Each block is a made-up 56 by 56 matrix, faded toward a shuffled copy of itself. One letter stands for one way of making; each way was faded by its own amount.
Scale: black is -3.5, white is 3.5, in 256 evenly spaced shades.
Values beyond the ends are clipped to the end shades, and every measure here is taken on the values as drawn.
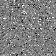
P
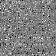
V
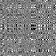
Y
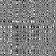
Y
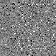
V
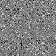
V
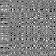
Y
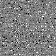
V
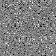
V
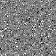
V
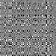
Y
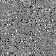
P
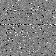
P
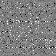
P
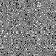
V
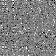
V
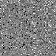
V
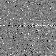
P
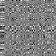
Y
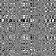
Y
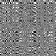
Y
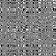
Y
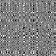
Y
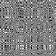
Y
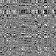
Y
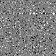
P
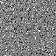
V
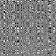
Y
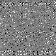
P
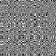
Y
